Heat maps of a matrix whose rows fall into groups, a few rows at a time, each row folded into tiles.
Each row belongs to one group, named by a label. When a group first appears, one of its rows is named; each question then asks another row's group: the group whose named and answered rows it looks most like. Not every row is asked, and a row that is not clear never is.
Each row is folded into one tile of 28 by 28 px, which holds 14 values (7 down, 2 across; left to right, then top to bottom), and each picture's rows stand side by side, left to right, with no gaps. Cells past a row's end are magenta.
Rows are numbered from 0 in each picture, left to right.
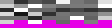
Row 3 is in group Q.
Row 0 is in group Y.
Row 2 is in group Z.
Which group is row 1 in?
Y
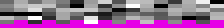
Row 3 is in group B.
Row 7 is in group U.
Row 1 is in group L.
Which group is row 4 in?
Q
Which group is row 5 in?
B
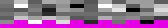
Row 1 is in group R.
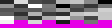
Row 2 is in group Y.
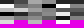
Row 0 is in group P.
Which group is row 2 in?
Y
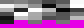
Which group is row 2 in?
Q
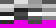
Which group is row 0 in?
L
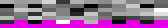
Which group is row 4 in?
U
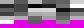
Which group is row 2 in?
Q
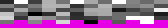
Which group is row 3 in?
U
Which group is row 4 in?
Z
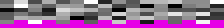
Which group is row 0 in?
Q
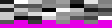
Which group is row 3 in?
Z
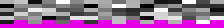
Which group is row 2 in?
Z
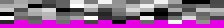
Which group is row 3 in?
L
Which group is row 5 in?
L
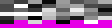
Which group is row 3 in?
R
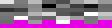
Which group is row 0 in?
Z
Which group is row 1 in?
B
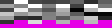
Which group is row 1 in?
Y
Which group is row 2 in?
Y
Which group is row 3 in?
P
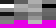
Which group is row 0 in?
P
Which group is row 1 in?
B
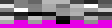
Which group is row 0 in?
P
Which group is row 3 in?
P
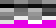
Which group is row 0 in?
R
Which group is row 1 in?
R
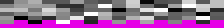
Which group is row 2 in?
R
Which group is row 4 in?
Q
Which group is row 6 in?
Q
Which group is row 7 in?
L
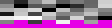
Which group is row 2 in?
R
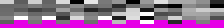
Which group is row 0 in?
Z
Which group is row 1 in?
Z
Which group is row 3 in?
Z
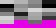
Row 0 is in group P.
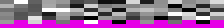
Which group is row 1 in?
P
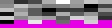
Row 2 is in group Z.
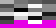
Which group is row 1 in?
Y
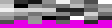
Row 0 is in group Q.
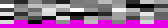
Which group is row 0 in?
Y
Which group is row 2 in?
P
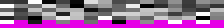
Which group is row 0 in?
Y
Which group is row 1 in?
U
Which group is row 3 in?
Z
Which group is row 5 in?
R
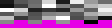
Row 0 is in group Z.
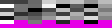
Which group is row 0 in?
Y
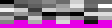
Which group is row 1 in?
P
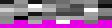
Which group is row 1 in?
P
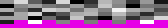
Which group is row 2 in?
U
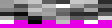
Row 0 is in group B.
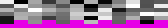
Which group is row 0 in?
U
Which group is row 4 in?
Q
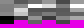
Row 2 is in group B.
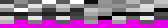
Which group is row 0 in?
P
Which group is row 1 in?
L
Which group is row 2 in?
L
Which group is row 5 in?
L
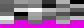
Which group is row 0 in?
P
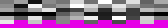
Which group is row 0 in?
B
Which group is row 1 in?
P
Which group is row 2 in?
Q
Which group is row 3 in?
L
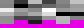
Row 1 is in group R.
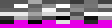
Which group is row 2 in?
Y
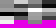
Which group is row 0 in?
B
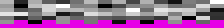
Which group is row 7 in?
L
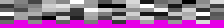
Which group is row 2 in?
L
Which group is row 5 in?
P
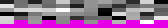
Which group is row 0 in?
P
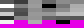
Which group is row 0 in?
Y
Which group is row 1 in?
B
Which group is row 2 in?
U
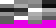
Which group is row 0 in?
Z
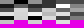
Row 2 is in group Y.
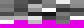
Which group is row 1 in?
P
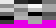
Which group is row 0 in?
U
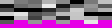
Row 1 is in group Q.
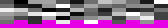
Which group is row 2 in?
Y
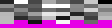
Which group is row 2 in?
Y
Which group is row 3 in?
U
